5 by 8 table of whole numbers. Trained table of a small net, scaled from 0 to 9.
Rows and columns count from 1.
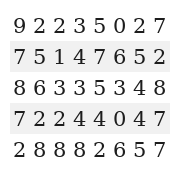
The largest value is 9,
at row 1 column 1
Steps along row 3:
down down same up down up up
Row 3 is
8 6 3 3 5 3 4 8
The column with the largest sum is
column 1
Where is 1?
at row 2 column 3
